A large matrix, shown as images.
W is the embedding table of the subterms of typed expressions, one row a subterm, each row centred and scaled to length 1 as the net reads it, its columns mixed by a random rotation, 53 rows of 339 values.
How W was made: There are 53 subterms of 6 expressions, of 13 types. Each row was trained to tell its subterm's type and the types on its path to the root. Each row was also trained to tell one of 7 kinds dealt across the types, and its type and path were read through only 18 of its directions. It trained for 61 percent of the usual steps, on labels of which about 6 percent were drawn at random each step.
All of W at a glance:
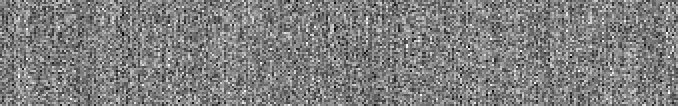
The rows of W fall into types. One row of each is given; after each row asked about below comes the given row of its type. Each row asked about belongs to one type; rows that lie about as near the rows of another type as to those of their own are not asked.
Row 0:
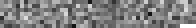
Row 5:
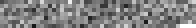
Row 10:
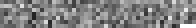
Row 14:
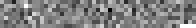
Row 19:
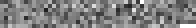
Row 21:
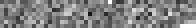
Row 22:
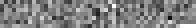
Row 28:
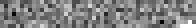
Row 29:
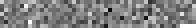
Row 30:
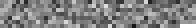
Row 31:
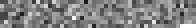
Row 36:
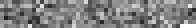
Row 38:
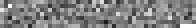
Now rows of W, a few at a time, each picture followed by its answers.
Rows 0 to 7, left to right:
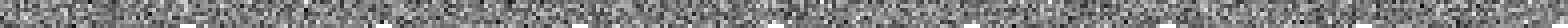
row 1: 14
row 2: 30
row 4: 31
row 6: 36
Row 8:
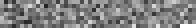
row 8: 10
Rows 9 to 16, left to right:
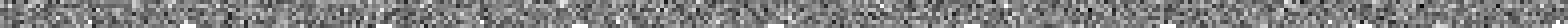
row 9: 10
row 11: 10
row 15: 14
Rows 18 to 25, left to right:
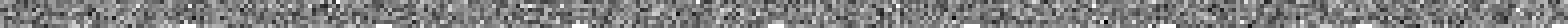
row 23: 36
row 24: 0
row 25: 36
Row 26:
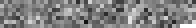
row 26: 21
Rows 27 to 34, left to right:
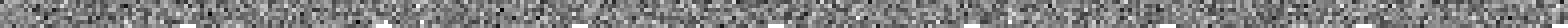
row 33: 0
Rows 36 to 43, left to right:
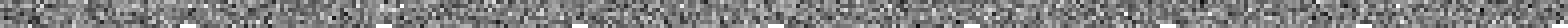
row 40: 30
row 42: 19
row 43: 14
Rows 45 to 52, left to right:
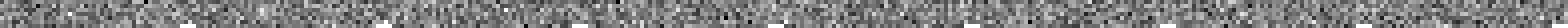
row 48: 28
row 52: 38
